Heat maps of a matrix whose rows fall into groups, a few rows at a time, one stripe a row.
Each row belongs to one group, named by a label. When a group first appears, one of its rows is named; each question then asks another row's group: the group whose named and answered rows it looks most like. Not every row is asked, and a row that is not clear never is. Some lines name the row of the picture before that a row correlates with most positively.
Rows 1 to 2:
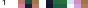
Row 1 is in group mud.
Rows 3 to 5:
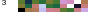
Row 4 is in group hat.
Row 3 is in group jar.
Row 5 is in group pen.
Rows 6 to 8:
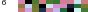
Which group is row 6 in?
jar
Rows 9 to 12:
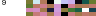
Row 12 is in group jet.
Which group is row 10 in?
jet
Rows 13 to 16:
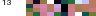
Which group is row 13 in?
mud
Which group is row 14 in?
jet
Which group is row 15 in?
jet
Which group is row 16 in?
hat
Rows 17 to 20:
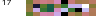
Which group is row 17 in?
jet
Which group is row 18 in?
jar
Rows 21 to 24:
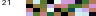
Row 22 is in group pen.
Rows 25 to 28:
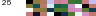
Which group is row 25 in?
pen
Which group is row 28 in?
mud
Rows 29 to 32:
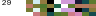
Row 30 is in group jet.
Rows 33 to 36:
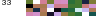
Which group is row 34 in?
pen
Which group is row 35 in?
mud
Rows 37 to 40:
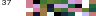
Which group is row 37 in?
jar
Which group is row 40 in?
mud
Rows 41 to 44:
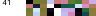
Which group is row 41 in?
pen
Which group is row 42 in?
mud
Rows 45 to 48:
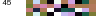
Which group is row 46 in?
jet
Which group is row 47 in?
mud
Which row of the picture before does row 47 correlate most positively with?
42
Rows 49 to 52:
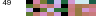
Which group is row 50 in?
jet
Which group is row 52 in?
jet
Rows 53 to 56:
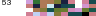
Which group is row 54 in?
mud
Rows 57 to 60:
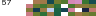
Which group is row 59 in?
hat
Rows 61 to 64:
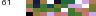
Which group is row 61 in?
mud
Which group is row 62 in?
jar
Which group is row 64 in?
pen
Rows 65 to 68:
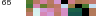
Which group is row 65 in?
jet
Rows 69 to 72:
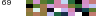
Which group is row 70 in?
pen
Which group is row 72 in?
hat
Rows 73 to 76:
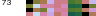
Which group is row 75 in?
pen
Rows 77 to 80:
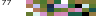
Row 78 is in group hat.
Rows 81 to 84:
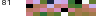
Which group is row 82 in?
pen
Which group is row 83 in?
jet
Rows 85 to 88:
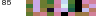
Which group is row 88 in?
jet
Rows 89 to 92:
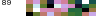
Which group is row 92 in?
pen
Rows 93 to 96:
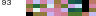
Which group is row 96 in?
pen
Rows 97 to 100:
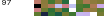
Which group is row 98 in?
pen
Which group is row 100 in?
jar
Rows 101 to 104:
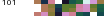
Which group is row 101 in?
mud
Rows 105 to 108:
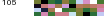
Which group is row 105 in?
jar
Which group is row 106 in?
jet
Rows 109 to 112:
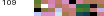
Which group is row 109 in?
jet
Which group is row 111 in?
pen
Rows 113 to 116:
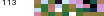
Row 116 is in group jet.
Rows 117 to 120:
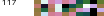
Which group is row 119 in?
hat
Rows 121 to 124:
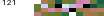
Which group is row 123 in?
jet
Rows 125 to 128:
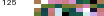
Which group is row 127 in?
hat
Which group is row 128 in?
mud
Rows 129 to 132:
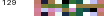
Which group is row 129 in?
mud
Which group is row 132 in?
mud
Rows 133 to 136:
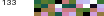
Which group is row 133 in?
jar
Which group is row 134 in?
hat
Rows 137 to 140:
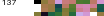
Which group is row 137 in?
pen
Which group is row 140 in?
jar
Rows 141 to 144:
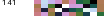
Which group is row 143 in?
mud
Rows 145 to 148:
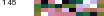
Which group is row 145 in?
mud
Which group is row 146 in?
jar
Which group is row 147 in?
jet
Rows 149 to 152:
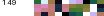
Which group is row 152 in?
mud
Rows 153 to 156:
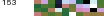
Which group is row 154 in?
jar
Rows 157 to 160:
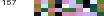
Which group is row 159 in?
hat
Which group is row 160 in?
jar
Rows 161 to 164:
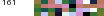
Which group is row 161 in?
hat
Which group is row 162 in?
jet
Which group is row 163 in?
jar
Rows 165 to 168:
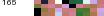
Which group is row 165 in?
mud
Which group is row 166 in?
jet
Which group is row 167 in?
pen
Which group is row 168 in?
pen
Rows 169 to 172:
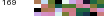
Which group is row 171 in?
pen
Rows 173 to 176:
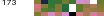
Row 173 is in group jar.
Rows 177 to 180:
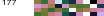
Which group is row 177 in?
hat
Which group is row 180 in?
hat
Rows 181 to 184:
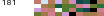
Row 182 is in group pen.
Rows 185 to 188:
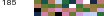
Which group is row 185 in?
hat
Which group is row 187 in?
pen
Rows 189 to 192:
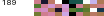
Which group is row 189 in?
mud
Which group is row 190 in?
jet
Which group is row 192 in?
jet
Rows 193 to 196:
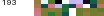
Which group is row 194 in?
hat
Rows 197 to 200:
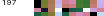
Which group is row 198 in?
pen
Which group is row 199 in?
mud
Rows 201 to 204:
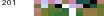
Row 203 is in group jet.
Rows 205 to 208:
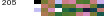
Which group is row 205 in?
pen
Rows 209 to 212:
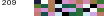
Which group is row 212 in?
mud
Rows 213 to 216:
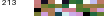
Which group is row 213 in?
mud
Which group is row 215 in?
pen
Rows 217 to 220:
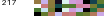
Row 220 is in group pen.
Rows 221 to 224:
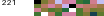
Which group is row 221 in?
pen
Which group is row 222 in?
jet
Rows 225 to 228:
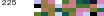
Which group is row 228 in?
hat
